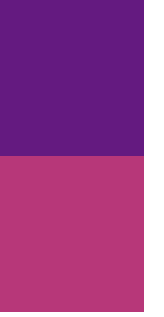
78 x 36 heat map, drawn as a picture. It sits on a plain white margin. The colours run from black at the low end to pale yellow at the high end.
It is made of 2 by 1 panels. Panel 1,1: low, flat. Panel 2,1: middling, flat.
